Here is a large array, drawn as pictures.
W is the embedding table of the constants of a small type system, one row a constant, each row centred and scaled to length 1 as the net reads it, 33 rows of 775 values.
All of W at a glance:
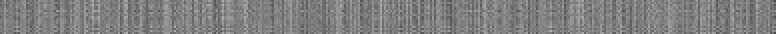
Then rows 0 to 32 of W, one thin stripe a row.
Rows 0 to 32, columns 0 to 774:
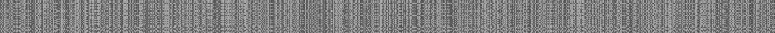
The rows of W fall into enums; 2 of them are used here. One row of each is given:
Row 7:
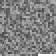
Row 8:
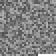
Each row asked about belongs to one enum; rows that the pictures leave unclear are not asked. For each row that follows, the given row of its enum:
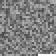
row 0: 7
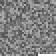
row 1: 8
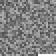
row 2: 8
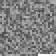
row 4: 7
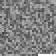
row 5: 7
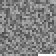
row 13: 7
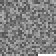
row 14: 8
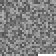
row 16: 8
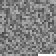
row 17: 7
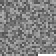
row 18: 8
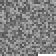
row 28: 8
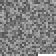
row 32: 8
